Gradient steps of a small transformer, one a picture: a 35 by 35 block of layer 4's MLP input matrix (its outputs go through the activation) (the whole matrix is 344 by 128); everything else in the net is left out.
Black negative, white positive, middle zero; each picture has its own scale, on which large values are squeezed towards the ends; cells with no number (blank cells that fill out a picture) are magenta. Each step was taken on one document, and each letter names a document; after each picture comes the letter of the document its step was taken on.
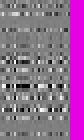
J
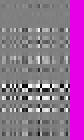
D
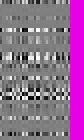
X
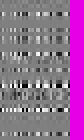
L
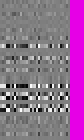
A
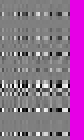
L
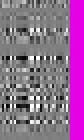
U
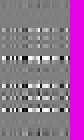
D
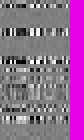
U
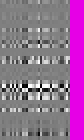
D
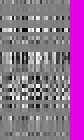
X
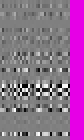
L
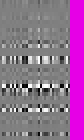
D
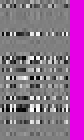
U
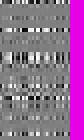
X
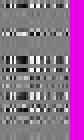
U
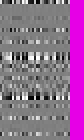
X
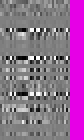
U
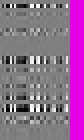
U
